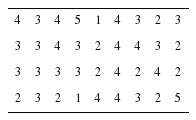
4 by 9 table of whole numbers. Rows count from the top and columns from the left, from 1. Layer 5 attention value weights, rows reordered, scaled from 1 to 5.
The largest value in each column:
4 3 4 5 4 4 4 4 5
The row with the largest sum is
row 1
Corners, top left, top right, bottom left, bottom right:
4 3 2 5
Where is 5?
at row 1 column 4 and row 4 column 9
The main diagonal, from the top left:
4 3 3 1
